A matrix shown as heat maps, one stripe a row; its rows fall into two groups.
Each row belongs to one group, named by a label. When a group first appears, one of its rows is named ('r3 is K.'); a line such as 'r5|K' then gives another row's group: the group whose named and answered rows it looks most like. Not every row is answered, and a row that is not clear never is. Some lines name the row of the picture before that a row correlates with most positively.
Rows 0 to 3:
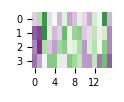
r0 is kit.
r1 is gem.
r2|gem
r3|gem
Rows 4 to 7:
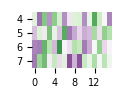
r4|gem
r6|gem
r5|kit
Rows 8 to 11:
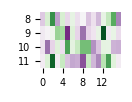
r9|kit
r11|kit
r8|kit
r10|gem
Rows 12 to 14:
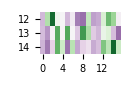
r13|gem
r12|kit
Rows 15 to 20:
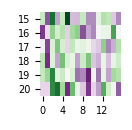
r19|kit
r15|gem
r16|kit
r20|kit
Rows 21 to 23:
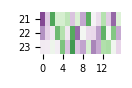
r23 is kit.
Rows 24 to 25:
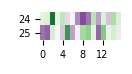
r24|kit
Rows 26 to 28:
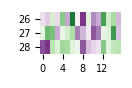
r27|kit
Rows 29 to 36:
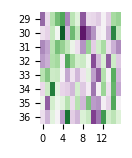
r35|gem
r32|gem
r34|kit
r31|gem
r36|gem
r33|kit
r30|kit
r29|kit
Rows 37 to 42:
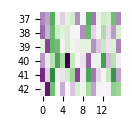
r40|kit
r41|gem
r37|gem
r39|gem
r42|gem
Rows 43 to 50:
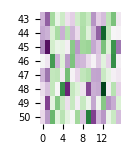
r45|gem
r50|gem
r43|gem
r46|kit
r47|gem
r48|kit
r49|gem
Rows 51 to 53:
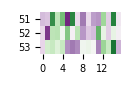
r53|kit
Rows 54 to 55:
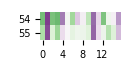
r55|gem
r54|gem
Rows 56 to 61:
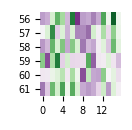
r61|kit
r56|kit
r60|kit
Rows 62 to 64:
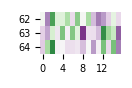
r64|kit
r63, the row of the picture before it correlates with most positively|60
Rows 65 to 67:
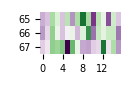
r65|gem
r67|kit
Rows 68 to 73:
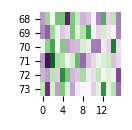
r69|gem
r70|kit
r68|kit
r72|gem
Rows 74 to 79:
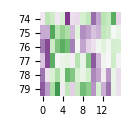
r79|gem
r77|gem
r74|kit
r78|gem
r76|gem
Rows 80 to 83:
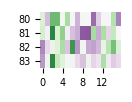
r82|kit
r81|kit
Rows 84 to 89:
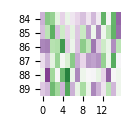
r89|gem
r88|gem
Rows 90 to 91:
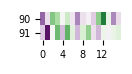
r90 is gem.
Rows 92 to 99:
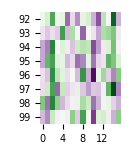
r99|gem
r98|gem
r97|kit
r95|kit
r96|gem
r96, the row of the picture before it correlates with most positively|90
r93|kit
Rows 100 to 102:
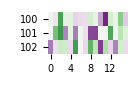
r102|gem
